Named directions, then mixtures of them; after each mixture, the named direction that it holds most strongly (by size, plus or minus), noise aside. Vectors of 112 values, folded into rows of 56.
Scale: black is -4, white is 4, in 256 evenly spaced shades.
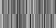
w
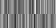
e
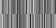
w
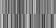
w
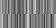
w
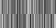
w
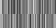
w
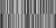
e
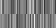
w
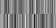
e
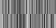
w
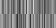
w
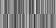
e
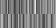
e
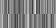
e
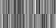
e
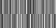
w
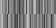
w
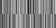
w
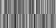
e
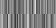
e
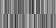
e
